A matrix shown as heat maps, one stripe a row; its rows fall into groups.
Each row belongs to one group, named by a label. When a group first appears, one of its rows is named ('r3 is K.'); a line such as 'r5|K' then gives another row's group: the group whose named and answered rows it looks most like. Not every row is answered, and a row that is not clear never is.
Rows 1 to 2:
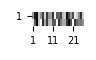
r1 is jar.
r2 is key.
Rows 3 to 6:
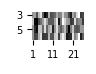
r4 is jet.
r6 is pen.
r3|pen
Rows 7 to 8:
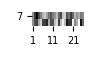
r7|jet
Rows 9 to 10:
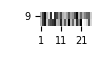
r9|jar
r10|jar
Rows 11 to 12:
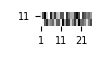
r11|key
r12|jet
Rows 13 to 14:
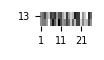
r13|pen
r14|pen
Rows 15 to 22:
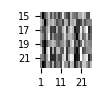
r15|jar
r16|jet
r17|pen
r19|jet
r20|key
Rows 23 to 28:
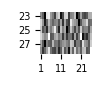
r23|key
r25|jet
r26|key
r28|jar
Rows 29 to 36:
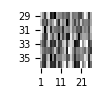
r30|jet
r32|jet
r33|pen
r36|pen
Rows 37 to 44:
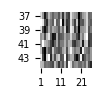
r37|jet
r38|jet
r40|pen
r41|pen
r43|key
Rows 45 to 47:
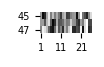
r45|key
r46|pen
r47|pen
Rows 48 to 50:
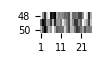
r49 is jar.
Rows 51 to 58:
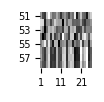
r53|jet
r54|jar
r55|pen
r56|pen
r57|pen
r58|pen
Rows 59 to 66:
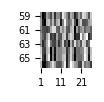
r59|jar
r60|key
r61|jet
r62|pen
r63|jar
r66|jet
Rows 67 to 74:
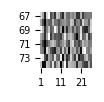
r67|key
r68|jar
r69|key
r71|jet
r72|jar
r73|jet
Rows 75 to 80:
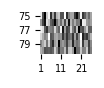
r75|key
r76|jar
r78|key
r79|pen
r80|pen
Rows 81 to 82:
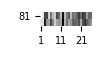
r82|key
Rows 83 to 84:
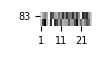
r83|key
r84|jar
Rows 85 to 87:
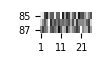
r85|jet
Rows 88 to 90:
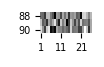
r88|jar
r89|jet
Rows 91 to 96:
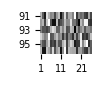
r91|key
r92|pen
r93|jet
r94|key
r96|key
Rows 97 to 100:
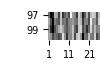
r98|jar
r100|pen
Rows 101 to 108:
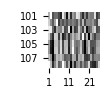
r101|pen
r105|key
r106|key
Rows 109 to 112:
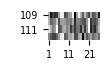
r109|jet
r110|key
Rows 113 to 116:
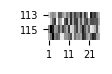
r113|key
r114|jet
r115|jar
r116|key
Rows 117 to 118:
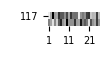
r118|pen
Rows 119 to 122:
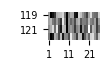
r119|jet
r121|pen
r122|jar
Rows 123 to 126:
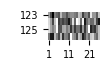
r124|pen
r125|key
